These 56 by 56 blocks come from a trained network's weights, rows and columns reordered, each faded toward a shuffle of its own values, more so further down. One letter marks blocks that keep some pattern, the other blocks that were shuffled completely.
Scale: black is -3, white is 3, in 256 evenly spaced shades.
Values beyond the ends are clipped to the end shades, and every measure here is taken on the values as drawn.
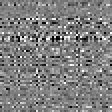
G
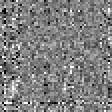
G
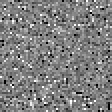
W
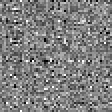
G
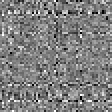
G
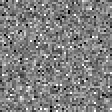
W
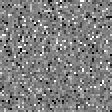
W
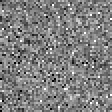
W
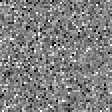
W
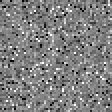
W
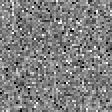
W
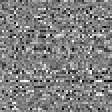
G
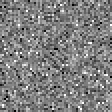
W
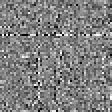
G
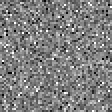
W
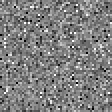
W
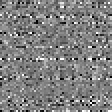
G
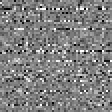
G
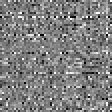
G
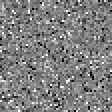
W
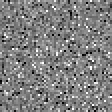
W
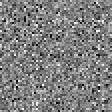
G
